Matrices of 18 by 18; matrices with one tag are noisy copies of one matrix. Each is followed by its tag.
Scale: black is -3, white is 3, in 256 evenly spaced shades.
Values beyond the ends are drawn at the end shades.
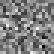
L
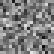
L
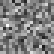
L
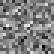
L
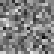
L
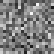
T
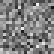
T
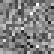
T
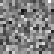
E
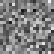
E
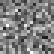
L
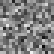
L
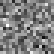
L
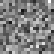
E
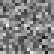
L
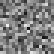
L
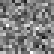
L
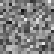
E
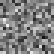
L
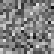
T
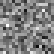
L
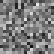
T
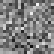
T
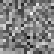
T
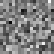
E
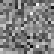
T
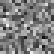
L
